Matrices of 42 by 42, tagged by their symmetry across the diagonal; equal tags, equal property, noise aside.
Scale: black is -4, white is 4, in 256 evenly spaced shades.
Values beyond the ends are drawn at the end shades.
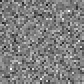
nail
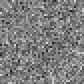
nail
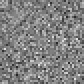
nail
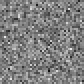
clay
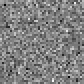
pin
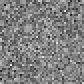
nail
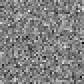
pin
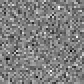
clay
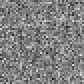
pin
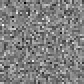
clay
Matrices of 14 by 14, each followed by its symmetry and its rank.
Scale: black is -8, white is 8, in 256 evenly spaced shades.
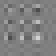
symmetric, rank one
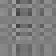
neither, rank one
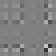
symmetric, rank one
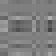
neither, rank one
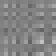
symmetric, rank two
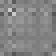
symmetric, rank two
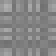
symmetric, rank one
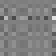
neither, rank one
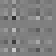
neither, rank one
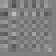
symmetric, rank two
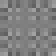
symmetric, rank one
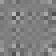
symmetric, rank two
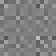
symmetric, rank two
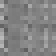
neither, rank two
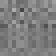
neither, rank two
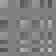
symmetric, rank one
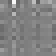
neither, rank two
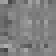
neither, rank two
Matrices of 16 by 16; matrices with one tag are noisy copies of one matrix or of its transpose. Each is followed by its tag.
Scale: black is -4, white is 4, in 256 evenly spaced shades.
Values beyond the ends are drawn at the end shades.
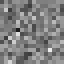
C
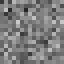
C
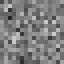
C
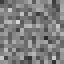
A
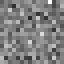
A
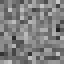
A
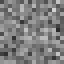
A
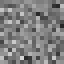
A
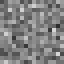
A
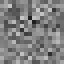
C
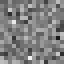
A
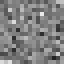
A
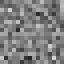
A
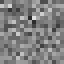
C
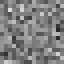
A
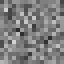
C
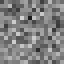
C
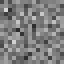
C
